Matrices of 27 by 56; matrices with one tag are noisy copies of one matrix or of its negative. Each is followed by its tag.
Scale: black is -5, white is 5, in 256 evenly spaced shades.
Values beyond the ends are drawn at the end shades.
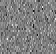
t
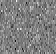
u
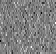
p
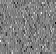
p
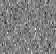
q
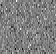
u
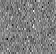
t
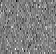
u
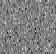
q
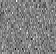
u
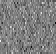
p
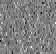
p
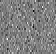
t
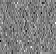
p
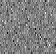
q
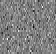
t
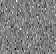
u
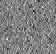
t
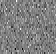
u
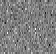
q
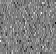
p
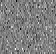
u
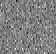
u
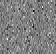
t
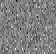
u
